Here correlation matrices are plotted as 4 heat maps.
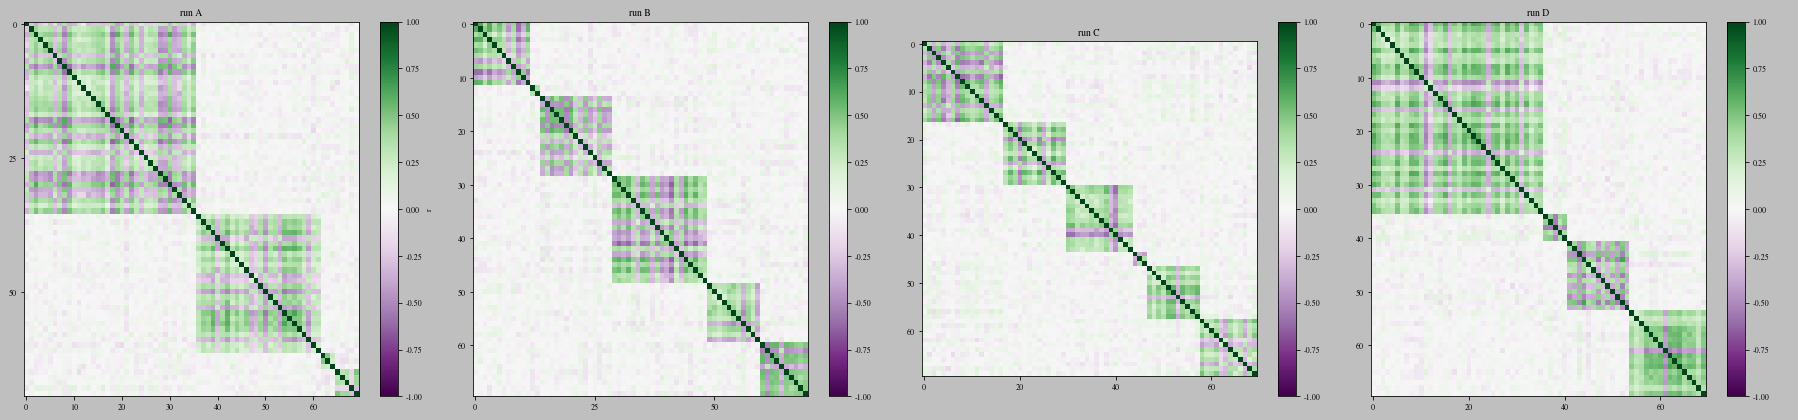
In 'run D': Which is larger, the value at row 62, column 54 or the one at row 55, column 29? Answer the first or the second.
the first
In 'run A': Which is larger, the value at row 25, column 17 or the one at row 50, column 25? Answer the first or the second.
the first
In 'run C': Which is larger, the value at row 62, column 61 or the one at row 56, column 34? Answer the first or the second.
the second
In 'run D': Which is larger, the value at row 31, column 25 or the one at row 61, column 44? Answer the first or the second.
the second
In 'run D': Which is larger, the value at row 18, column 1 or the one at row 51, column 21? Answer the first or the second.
the first
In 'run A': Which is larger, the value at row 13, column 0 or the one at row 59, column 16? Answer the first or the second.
the second
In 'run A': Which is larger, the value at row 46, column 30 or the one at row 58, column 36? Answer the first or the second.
the second
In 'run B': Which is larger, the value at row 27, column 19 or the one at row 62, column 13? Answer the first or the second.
the first
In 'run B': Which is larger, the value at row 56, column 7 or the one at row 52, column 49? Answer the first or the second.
the second
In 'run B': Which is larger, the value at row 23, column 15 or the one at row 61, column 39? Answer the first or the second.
the second
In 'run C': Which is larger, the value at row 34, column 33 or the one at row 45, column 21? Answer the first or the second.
the first
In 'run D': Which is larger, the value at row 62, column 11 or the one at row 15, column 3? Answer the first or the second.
the second
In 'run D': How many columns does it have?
70
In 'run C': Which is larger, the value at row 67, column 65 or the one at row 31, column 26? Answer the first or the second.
the second
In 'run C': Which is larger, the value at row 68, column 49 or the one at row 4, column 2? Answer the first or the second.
the second
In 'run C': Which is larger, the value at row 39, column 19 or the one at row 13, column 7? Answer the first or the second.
the second
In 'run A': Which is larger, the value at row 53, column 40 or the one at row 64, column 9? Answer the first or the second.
the first
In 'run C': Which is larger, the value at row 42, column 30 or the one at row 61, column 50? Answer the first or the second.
the first
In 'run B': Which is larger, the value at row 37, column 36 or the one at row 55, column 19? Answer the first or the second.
the second
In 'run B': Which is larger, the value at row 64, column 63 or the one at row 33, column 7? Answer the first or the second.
the second
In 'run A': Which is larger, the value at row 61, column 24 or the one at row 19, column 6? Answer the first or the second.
the first
